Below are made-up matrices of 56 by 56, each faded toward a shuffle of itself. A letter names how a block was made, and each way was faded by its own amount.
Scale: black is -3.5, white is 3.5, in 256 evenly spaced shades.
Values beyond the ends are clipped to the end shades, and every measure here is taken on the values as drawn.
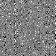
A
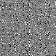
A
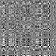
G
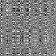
G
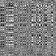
G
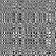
G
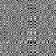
G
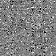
A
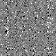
A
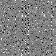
A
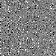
A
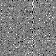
A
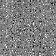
A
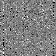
A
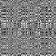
G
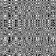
G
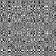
G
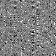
A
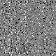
A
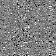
A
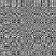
G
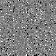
A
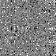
A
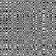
G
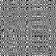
G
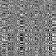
G
